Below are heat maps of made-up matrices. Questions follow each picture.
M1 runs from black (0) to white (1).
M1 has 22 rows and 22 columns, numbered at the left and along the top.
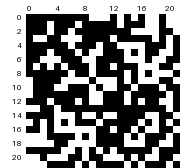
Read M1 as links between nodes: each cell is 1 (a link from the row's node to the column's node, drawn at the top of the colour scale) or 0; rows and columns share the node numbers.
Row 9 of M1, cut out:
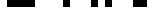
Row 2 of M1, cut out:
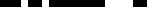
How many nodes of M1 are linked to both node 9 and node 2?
5
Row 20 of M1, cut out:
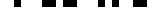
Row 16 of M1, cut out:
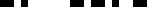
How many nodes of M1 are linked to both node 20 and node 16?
8
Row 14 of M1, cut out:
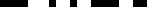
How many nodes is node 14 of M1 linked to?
10
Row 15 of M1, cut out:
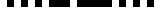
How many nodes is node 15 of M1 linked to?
8
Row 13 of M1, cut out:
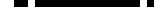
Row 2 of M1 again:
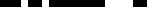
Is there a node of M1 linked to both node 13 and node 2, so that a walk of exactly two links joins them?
no
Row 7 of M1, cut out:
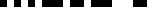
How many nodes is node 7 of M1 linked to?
9
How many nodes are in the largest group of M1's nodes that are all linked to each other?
5
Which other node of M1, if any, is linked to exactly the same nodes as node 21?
node 17
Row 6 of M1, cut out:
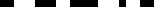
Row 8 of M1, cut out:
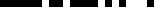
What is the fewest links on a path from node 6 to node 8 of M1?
1
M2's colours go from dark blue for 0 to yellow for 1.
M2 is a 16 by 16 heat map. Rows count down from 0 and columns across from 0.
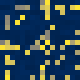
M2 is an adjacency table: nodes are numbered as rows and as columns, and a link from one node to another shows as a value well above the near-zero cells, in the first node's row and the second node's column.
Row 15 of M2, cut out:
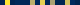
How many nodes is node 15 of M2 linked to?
5
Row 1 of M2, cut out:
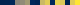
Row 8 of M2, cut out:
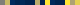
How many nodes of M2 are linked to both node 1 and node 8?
3
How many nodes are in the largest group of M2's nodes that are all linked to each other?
3
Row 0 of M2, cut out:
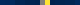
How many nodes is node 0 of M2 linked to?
2
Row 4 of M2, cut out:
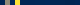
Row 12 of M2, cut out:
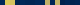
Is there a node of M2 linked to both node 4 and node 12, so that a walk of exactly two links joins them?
yes
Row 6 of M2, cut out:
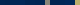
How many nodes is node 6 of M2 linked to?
2
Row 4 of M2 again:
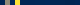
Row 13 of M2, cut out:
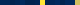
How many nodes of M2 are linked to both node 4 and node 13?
0
